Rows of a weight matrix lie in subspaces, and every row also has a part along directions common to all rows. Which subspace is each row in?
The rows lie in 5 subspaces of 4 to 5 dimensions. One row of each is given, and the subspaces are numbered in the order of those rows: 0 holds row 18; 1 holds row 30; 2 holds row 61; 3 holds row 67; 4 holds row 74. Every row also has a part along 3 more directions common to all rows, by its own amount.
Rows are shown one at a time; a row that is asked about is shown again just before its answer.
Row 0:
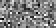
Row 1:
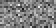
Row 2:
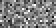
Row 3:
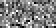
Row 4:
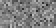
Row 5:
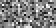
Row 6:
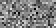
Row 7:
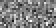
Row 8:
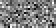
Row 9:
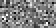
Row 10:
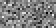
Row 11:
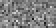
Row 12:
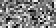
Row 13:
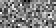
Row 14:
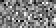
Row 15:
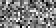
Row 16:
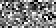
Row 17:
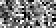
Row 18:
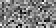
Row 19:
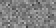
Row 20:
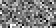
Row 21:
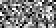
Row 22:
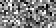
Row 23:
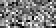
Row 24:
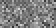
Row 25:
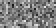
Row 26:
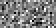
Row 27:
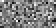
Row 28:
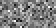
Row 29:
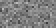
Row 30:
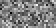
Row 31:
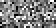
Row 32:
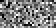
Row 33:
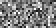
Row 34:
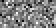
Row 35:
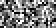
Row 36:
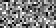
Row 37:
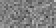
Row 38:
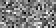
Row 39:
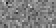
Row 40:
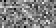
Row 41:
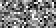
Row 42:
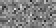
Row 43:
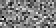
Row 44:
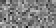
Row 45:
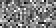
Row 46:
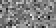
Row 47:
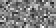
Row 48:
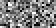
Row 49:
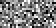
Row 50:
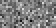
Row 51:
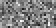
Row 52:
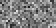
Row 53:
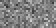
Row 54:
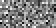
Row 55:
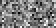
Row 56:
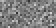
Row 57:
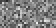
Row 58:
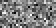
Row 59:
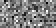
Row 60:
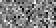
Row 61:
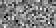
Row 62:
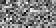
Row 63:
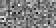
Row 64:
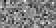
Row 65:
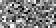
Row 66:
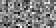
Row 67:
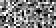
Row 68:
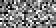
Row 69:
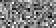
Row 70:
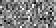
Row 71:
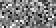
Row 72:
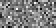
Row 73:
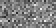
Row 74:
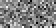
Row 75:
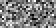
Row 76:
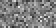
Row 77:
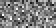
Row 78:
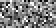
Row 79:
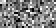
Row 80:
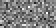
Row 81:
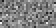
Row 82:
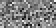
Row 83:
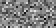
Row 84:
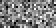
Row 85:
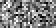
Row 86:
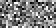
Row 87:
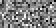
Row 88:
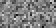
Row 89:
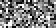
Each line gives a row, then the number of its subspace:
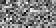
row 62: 1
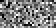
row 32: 2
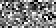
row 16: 1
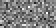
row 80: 0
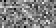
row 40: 3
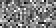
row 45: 0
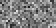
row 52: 4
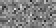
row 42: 0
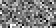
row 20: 4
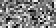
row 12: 1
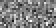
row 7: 3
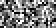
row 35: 2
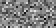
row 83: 1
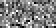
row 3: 4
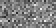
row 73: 0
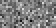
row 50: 3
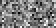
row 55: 1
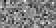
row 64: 3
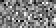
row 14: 2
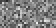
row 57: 0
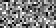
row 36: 0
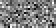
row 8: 4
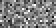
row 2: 0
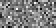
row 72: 1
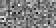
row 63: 3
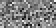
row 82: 2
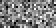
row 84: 4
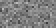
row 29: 1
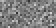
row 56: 2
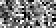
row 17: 2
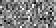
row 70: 0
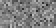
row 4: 4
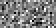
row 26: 2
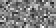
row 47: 1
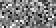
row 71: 1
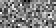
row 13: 4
